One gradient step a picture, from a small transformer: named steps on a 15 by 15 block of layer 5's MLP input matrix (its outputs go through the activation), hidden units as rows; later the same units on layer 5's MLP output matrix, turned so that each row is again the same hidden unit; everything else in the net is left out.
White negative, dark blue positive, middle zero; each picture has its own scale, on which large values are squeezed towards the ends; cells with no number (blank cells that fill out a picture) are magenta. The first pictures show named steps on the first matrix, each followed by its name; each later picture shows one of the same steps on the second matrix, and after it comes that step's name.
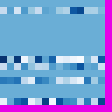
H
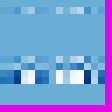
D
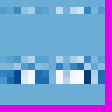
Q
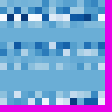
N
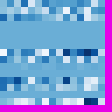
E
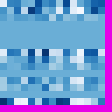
E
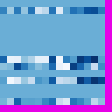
H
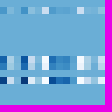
D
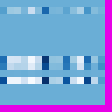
Q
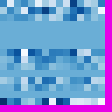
E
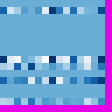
H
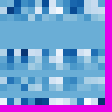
E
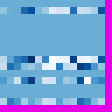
H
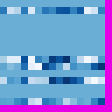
H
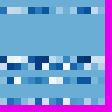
H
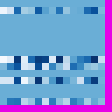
H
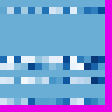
H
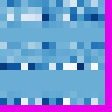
N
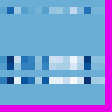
Q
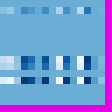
D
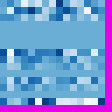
E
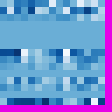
E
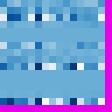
N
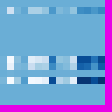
Q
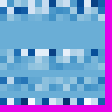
E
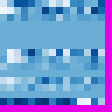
E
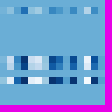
D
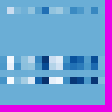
Q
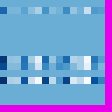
Q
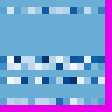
H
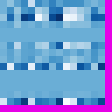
N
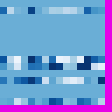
H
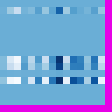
Q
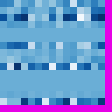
N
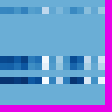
D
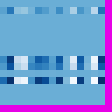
Q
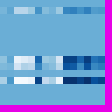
Q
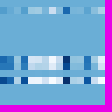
Q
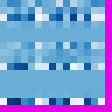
N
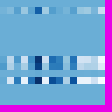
Q
